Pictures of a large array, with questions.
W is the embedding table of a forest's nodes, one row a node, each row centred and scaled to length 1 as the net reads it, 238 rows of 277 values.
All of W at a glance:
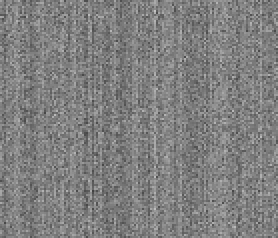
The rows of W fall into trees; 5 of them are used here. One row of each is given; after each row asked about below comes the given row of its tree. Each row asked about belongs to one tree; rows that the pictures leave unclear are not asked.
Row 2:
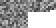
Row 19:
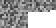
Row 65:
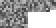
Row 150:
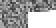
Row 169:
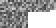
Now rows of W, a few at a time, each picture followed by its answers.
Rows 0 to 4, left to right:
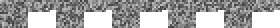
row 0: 169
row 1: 169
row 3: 19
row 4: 169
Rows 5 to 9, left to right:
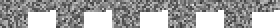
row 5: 2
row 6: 65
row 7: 150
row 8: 2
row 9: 150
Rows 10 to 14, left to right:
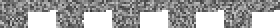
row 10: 65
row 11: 150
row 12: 150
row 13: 150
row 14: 2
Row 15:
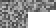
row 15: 2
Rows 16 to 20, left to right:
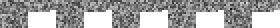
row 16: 169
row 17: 169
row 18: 2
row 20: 150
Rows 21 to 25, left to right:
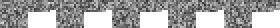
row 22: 150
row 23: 150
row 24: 65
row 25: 150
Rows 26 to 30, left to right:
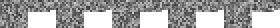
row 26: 2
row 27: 65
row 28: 169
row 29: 65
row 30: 65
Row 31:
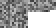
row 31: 65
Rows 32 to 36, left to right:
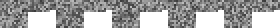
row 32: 2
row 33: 65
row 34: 169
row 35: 2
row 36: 2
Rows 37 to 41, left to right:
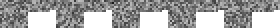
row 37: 169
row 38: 65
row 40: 150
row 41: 169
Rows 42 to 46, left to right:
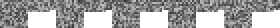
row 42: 65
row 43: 2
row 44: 19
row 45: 169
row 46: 2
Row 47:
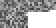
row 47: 65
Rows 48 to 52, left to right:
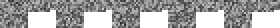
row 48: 169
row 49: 65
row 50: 169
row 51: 169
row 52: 2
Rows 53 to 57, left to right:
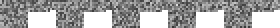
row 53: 150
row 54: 2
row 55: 65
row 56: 169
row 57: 169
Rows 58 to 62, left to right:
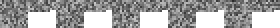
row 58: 150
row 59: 65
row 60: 2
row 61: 65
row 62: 19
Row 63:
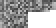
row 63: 150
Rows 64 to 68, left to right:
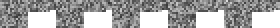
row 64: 2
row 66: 2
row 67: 169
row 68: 150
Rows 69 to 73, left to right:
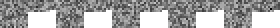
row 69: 2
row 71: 19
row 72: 150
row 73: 2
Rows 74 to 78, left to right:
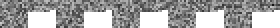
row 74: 65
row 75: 65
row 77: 2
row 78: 19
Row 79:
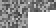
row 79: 2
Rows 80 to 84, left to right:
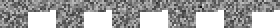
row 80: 169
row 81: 65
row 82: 169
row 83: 150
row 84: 65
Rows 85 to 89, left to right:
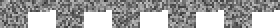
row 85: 150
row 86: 65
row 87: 169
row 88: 19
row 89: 2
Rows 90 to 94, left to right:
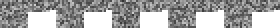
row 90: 2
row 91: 150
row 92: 169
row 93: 150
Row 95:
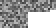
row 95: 150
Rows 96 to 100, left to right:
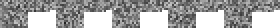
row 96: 150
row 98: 150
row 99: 169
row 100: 65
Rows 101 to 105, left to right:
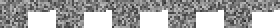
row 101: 65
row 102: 2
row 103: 65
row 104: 169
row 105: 65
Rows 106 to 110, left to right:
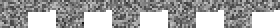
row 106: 150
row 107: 169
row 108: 2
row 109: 169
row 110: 2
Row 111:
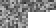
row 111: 2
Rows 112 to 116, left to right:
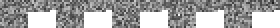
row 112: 169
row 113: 169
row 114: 65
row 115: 2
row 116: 19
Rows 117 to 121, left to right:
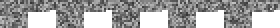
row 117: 2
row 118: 150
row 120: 2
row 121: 169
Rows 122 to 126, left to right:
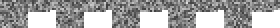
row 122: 150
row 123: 169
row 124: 65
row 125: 2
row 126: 65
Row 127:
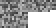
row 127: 19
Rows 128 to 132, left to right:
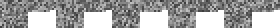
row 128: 65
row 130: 65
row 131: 2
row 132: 169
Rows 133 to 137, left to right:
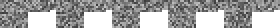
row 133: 169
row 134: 169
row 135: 150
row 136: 150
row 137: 169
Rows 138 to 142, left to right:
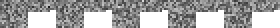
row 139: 2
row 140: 150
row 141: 169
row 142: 169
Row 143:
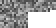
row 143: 150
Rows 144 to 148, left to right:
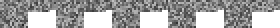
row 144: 65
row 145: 2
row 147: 65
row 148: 65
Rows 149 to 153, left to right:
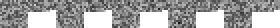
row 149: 2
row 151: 2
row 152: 150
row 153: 169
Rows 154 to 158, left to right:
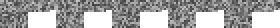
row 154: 169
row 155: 19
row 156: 65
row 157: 2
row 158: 65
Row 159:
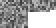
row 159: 169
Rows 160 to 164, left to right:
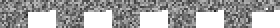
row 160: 169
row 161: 65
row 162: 2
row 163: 169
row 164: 65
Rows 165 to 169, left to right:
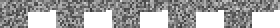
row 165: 65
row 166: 150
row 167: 150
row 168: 2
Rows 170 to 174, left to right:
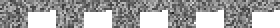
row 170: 169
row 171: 2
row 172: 169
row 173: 65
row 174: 65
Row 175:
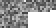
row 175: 19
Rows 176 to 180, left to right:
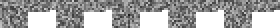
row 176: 150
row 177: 65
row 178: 2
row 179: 150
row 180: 2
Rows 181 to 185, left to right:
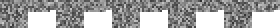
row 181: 2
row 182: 65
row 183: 2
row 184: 65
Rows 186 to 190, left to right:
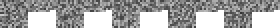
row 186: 169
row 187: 2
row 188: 2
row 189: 65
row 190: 169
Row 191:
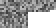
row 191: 169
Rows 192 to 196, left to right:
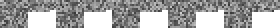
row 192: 65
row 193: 169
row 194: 65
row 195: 65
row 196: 169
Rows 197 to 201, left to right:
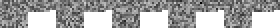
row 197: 2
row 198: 65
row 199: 169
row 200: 19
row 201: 2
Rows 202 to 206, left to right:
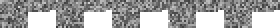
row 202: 169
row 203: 65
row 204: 169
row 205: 150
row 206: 2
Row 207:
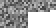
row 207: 169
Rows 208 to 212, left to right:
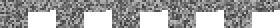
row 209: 65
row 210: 65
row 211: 2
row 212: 2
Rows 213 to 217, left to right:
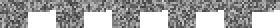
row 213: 169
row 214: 169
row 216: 2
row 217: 150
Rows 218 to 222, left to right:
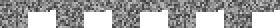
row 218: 2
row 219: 65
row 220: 65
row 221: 2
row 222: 169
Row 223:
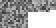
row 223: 169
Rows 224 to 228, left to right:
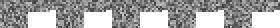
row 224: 150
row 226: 2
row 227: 2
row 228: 2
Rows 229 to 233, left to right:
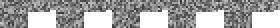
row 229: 169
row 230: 169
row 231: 65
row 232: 2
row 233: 169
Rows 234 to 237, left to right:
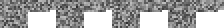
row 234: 150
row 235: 65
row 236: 2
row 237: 169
